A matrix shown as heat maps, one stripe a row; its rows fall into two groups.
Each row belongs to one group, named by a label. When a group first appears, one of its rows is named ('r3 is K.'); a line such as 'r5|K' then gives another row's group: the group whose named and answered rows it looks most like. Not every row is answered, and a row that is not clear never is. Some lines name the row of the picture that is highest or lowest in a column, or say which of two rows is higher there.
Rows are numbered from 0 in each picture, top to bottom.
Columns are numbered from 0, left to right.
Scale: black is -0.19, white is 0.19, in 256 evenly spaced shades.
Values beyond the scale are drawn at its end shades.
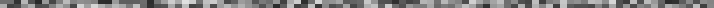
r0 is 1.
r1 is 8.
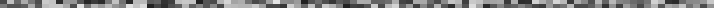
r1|8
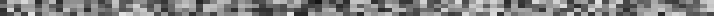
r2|1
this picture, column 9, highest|2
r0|1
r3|8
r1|1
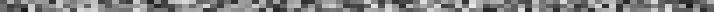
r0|1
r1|8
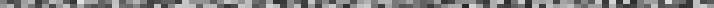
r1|1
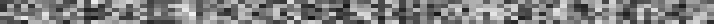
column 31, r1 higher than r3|Yes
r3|1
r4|1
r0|8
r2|1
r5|8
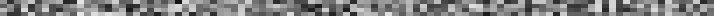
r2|1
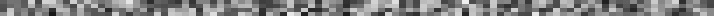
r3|1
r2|1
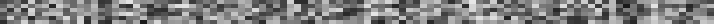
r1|1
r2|8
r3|8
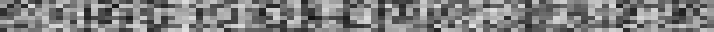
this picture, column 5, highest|3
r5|1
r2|1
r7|1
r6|8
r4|1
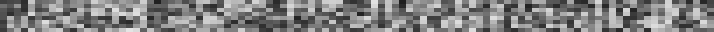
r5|1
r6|1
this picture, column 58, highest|2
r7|8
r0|8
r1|8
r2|8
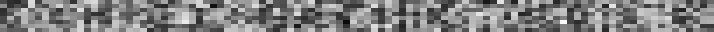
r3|1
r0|8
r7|8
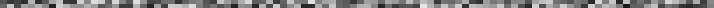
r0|8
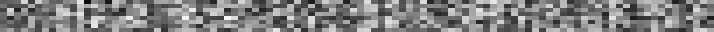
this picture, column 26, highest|4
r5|8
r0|1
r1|8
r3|1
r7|1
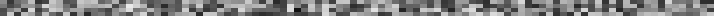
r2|8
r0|8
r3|1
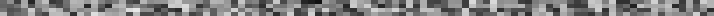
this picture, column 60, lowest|3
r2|8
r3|8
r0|1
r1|1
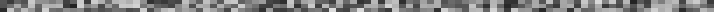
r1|8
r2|1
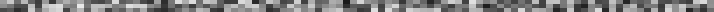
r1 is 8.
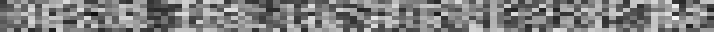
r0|1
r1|8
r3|1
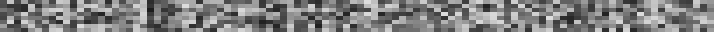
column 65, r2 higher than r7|No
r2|8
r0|1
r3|1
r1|8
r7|8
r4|1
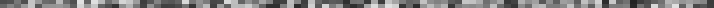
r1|8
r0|8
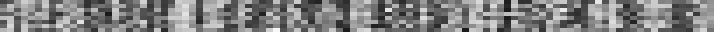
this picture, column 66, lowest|7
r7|1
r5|1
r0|1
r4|1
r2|1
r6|1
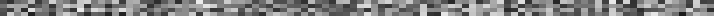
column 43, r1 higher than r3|No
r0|8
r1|1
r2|8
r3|1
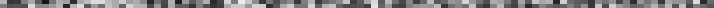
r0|8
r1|8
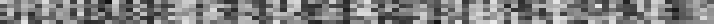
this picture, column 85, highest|1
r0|1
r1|1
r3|1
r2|1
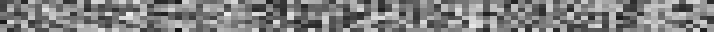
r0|8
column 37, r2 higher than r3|No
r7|8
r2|1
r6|1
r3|8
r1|1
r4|8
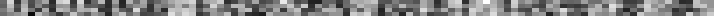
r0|1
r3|1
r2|1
